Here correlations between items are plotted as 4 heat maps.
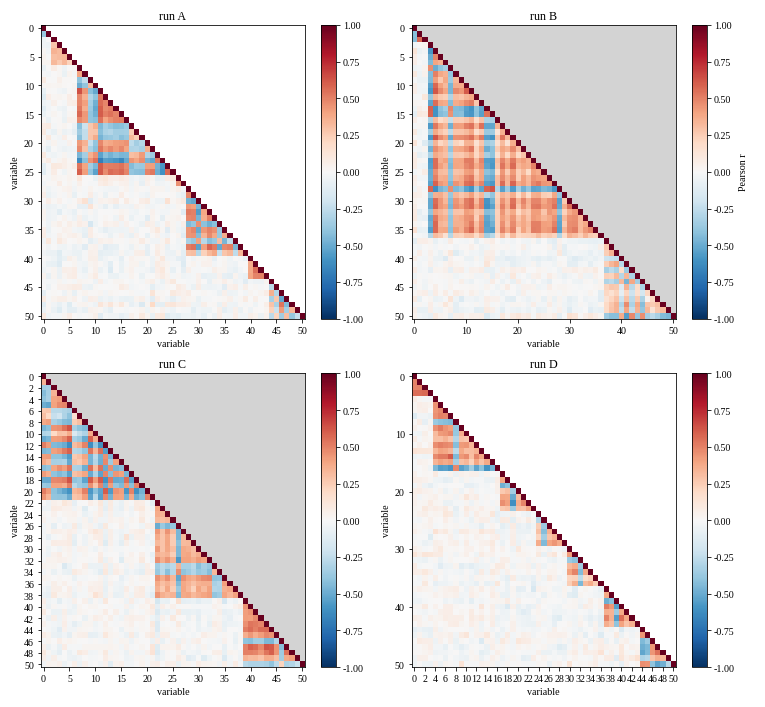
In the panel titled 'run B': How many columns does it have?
51
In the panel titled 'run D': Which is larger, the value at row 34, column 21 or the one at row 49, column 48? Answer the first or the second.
the second
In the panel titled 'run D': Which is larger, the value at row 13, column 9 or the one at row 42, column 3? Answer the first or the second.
the first
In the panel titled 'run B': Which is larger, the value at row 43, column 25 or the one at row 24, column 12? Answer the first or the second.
the second
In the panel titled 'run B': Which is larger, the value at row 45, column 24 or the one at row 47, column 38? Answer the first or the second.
the second
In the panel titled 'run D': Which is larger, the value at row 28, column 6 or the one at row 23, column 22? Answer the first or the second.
the second
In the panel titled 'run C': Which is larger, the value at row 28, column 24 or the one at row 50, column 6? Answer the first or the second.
the first
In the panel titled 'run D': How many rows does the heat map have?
51
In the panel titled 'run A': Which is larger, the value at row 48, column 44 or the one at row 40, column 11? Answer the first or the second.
the first
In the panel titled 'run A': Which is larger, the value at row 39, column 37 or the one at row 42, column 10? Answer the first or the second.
the second
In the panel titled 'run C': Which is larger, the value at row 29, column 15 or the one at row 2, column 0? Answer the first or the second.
the first
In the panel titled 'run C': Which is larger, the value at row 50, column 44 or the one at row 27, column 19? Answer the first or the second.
the second
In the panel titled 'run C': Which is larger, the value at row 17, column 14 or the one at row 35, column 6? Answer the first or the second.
the first
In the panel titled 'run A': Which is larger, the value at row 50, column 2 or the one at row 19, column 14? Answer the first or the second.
the first
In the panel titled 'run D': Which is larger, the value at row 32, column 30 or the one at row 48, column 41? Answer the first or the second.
the second
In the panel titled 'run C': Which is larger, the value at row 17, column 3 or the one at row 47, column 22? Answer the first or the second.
the second
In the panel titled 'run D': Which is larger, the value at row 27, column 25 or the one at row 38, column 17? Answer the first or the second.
the second
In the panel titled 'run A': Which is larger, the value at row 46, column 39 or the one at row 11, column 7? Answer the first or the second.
the second
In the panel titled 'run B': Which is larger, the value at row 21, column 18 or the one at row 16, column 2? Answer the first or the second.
the first
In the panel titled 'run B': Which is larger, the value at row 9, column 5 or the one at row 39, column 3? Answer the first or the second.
the first
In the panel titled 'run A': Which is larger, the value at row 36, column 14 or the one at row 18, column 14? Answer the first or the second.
the first
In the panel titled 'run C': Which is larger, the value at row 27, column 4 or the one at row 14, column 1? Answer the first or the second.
the second
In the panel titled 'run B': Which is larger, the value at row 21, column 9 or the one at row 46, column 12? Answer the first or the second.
the first
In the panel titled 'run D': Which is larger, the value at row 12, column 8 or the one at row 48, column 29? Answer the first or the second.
the second
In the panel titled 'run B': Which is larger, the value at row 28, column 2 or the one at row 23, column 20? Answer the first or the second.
the second
